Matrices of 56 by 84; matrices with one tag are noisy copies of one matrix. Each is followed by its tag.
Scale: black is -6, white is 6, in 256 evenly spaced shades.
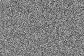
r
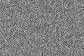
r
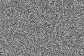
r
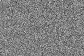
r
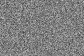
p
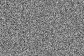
p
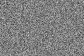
p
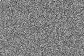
r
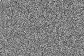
r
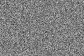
p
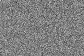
r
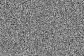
p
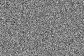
p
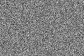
p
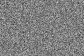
p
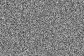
p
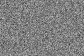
p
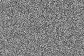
r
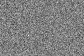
p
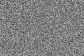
p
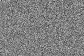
r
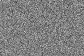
r
